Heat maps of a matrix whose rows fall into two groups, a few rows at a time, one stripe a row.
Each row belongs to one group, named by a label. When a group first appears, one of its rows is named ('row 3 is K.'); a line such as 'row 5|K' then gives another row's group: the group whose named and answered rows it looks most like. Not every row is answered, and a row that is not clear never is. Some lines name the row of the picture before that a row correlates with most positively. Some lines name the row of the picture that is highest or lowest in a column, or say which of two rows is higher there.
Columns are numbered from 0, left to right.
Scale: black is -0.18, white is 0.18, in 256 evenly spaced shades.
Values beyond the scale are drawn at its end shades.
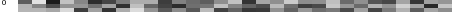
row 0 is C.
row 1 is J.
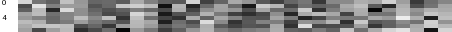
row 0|J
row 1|C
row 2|C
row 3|C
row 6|C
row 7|J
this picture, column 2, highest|6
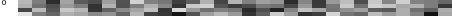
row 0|J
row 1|J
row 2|C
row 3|J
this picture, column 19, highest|3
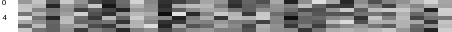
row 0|C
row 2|J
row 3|C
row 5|J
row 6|C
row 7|J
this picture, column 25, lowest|0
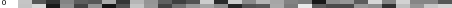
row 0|J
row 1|C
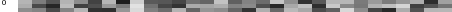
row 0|J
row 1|J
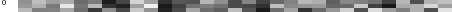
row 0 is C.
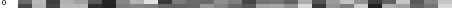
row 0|C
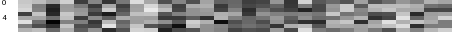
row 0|C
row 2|J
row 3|C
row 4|C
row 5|J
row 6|J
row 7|C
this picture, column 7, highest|4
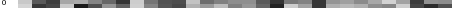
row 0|J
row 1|J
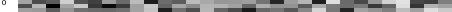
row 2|C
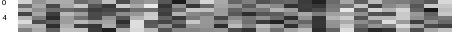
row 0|J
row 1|C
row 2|J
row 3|C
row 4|J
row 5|J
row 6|J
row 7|C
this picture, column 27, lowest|0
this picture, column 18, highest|2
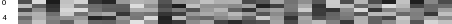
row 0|C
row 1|J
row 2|C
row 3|J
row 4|C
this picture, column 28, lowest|0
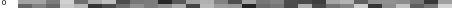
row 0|J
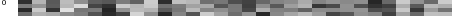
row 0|C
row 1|C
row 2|C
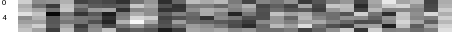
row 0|J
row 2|J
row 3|C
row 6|C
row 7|J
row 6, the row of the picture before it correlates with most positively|3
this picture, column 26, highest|0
